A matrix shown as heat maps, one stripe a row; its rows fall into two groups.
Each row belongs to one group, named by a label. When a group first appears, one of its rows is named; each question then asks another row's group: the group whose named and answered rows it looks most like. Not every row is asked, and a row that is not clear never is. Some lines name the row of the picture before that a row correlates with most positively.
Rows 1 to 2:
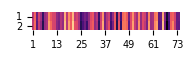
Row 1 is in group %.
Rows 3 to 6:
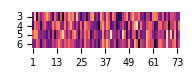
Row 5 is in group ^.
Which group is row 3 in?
%
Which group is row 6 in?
^
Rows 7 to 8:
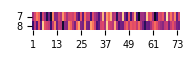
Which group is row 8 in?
%
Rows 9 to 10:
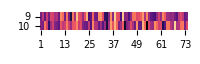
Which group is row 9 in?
%
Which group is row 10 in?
^
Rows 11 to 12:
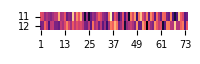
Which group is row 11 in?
%
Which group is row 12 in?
^
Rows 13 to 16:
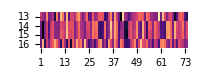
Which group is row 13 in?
%
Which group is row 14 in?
^
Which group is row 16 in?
%
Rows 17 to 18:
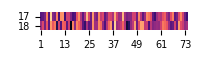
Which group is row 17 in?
%
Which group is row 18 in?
%
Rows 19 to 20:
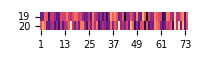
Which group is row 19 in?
^
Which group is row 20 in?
^
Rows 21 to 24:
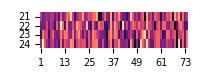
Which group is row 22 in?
%
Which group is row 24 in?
^
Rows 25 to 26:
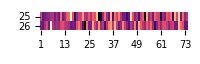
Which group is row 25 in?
^
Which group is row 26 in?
%
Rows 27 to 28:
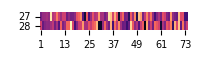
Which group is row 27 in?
%
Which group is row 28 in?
^
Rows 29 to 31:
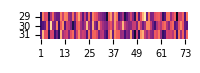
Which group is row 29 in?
^
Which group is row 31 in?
^
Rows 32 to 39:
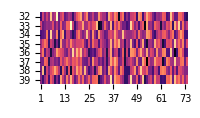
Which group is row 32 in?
%
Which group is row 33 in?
^
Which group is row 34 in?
%
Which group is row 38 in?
%
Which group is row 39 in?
^
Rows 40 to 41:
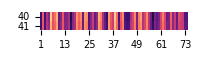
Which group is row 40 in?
%
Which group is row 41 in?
%
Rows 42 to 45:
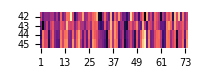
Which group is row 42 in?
^
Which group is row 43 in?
^
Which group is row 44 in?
^
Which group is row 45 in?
^
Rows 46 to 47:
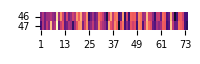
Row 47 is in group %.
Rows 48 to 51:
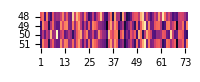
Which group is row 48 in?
%
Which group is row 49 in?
^
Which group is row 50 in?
%
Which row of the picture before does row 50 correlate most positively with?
47
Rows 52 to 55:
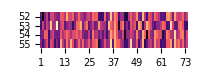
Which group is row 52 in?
^
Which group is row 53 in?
%
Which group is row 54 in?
^
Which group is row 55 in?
^
